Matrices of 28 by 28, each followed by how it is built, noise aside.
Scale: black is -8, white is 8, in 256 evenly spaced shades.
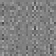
low rank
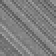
Toeplitz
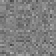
low rank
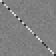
diagonal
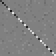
diagonal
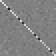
diagonal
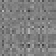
low rank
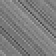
Toeplitz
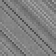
Toeplitz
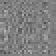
low rank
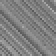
Toeplitz
